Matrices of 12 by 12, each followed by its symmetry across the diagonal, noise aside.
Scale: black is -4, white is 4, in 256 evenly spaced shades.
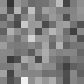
neither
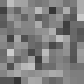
antisymmetric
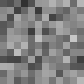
neither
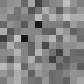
symmetric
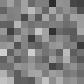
antisymmetric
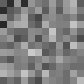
symmetric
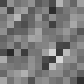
symmetric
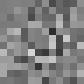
antisymmetric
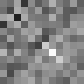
symmetric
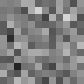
antisymmetric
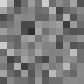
symmetric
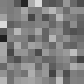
antisymmetric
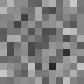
symmetric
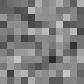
neither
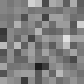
antisymmetric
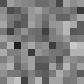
neither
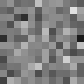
neither
